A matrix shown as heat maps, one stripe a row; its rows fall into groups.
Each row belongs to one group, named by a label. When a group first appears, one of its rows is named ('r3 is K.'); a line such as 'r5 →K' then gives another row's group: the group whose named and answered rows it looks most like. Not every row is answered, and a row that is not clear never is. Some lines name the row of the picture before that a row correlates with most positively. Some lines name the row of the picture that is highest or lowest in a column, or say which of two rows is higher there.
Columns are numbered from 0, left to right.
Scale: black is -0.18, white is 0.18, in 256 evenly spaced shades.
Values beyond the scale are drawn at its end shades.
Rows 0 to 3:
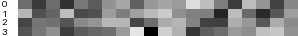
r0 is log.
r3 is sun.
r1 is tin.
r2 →sun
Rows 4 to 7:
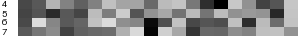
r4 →sun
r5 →log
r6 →sun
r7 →sun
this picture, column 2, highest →4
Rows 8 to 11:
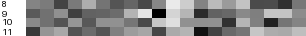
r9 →sun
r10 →tin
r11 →sun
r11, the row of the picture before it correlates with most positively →7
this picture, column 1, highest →11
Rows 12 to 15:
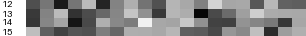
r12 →log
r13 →sun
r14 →sun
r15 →tin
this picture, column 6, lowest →15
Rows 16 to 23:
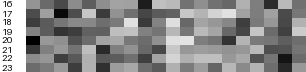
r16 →tin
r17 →log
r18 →log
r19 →log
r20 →sun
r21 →log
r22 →log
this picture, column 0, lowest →20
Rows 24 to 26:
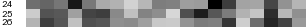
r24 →sun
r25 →tin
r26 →tin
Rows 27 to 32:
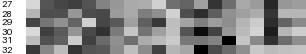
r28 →tin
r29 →log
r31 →tin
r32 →sun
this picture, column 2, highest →32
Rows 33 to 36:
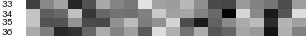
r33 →sun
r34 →tin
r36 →tin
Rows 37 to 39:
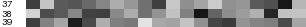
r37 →log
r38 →tin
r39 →sun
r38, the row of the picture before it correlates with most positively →35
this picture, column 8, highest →39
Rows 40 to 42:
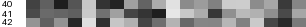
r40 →log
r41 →log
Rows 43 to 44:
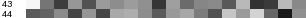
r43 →tin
